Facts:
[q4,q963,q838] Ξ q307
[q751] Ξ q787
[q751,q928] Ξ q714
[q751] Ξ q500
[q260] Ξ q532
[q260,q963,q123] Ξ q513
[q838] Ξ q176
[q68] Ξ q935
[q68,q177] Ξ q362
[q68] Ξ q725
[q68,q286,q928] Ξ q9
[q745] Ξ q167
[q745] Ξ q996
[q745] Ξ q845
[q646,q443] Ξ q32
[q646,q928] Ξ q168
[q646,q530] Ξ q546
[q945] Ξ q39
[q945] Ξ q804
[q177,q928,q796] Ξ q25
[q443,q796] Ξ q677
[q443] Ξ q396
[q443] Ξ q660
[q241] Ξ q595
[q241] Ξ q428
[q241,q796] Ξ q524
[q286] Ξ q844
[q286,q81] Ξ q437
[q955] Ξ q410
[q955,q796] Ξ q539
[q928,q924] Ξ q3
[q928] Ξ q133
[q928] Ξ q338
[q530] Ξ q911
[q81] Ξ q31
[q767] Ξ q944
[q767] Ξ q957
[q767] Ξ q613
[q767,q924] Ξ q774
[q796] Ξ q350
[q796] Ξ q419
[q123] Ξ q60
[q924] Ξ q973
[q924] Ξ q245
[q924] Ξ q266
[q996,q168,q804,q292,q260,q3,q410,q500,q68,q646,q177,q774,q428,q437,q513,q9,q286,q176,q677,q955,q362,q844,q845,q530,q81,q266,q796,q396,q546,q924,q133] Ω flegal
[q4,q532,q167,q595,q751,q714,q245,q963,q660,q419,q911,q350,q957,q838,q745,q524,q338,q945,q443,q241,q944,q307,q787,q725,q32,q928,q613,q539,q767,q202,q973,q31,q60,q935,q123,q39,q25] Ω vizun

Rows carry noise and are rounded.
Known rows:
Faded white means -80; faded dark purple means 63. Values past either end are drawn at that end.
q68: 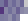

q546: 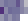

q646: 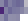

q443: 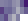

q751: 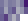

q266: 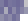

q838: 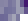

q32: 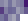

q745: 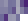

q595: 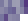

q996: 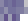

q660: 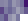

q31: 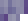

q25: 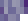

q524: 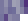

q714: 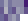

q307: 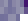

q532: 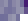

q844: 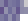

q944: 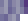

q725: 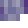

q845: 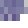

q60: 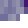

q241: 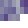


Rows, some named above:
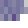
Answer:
q428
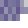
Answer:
q437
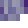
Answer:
q25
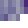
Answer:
q202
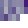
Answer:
q787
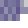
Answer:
q437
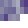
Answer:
q241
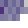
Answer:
q68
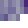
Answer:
q202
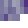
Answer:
q524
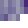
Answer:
q202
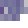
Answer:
q3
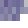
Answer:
q176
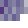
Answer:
q677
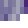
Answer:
q945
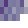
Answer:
q796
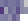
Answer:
q9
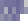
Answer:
q774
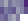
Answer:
q911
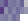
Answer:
q177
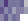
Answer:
q955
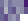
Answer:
q714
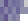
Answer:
q81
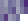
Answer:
q167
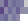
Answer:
q286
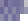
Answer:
q292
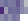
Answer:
q168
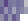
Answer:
q410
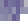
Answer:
q513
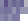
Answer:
q260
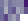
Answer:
q787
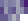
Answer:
q928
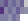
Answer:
q68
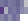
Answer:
q133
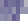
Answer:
q513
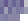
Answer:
q924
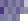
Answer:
q68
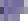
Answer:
q530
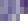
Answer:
q767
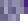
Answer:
q338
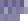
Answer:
q924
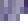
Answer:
q39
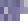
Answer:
q500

